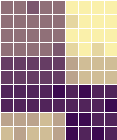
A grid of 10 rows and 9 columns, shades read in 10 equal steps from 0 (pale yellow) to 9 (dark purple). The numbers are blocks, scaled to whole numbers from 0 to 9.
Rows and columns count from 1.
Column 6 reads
0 1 0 1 3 3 8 8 9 9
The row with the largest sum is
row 7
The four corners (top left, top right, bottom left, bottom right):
5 0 2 8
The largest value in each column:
8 8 8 8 9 9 9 9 9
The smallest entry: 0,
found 13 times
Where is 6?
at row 1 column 3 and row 4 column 5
